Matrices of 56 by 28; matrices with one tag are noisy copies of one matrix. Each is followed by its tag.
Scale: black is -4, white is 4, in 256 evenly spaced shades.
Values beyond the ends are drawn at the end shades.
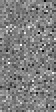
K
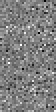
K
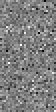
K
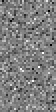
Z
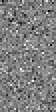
Z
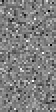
Z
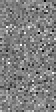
K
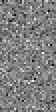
Z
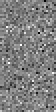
K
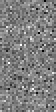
K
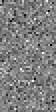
Z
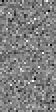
Z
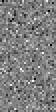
Z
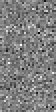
K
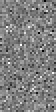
K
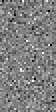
Z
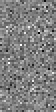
K
